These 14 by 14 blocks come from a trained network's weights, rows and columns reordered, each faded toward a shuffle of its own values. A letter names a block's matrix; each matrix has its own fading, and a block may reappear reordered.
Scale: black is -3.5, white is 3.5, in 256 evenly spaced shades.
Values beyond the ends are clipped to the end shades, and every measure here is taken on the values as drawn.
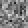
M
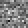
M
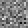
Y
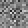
M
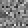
Y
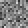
M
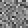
Y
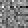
Y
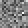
M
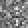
M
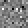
Y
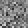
Y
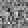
Y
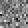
M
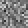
M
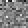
Y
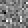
Y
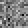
M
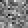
M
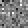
Y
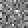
M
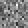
M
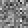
M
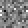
Y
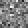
Y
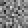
M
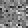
Y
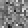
Y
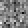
M
